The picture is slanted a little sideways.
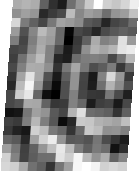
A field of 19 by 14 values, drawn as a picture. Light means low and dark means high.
Slope: none. Odd rows or columns: none. Grain: blotchy. Rings: centred on the middle right.
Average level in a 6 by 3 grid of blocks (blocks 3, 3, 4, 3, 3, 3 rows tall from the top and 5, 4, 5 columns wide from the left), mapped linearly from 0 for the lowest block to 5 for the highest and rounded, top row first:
2 2 1
2 5 1
2 4 3
3 4 5
3 3 2
2 0 1
